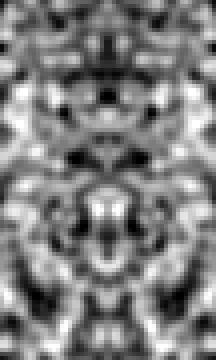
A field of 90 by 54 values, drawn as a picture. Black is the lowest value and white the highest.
Mirror symmetry: left to right. Slope: none. Grain: blotchy. Average level on the scale: 50%.
